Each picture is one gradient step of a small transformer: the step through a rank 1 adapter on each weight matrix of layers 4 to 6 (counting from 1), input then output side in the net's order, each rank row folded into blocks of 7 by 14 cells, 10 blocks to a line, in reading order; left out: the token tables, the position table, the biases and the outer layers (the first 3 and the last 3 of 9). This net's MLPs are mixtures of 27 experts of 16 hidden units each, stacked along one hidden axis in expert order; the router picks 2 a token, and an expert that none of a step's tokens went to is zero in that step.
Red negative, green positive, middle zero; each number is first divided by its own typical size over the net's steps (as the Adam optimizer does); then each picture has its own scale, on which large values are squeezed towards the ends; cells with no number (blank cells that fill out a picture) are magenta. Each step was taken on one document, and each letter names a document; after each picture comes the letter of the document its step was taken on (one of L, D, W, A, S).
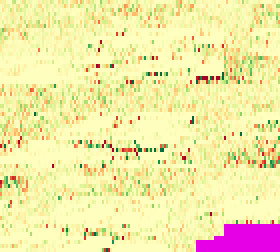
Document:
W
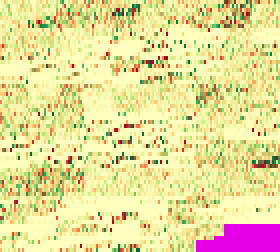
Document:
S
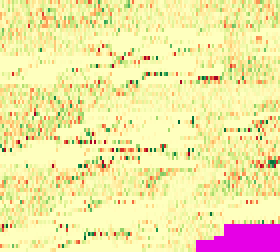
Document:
W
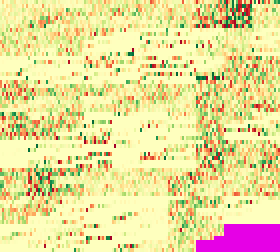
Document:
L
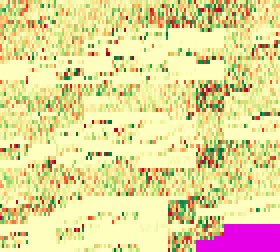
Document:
S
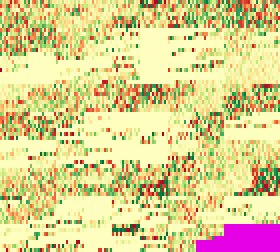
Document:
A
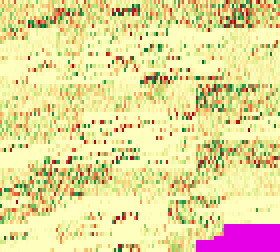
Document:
S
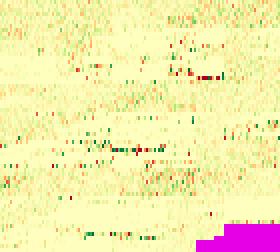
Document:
W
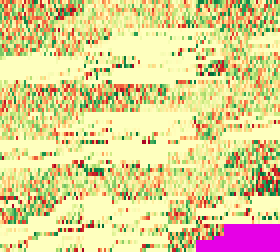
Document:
A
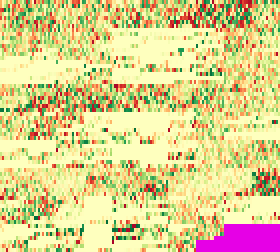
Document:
A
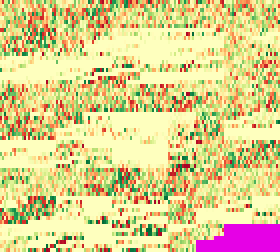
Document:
A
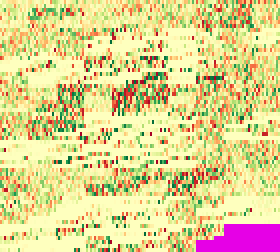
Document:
L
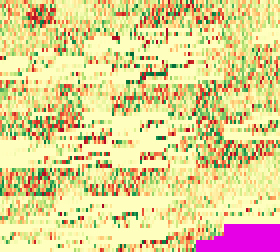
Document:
L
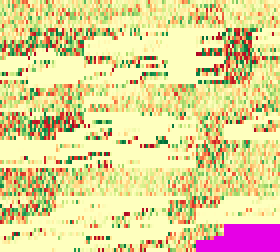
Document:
L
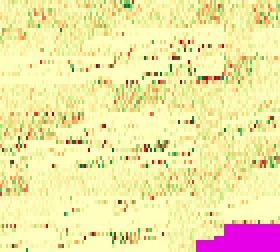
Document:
W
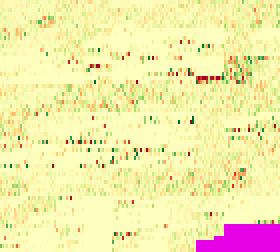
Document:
W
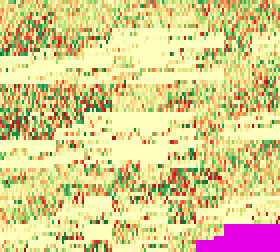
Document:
A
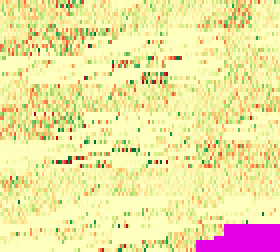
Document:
L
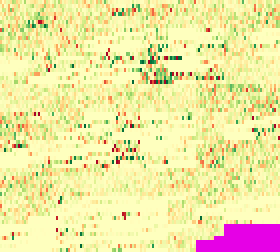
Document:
S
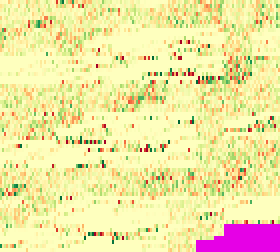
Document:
W
